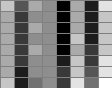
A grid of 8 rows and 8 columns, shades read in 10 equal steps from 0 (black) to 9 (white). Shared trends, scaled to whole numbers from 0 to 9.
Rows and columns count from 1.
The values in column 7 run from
1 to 4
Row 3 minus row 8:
-1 1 2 0 -2 -2 -3 -2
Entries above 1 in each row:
6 6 6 6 7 7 7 7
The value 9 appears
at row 8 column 8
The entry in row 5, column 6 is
6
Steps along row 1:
down up down down up down up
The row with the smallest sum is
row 2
